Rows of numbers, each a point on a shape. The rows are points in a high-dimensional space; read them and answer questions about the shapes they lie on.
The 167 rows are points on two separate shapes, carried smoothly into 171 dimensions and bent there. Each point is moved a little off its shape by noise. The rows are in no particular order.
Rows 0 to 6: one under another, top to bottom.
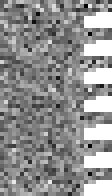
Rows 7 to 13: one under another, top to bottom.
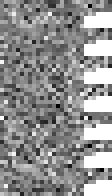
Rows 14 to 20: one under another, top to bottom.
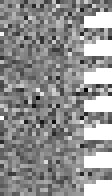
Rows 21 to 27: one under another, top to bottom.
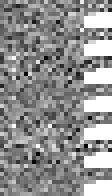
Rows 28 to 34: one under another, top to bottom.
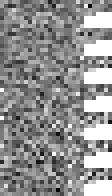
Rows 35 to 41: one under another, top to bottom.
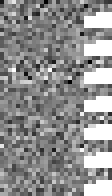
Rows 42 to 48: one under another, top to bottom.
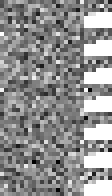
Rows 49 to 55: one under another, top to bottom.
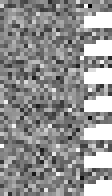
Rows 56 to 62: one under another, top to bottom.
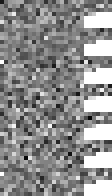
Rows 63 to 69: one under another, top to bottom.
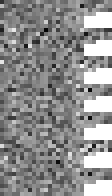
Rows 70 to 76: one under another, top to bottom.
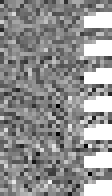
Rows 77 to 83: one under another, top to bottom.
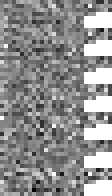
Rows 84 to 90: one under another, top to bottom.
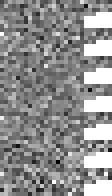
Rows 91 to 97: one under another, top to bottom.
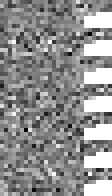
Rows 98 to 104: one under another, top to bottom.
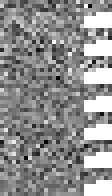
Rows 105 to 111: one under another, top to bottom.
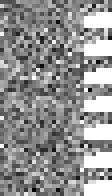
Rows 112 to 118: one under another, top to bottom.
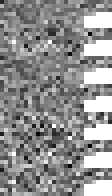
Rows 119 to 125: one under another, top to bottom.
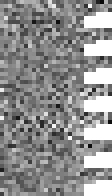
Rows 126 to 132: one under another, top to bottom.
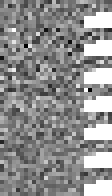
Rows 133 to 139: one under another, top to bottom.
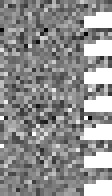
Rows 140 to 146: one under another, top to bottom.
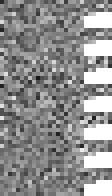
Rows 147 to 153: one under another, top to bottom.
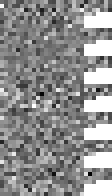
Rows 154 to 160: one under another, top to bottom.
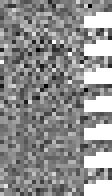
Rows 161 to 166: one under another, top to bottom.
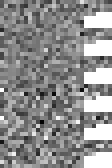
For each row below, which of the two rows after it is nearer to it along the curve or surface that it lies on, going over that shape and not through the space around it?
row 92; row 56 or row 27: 56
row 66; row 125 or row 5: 5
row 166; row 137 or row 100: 100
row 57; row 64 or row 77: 77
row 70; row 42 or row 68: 42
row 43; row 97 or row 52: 52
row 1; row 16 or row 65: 16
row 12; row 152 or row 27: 152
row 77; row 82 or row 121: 82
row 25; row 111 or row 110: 111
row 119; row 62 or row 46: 46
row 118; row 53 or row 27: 53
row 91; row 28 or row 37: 28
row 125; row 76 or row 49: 76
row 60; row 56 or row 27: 56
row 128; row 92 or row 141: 92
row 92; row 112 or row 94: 94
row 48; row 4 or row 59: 4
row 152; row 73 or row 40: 73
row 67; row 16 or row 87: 87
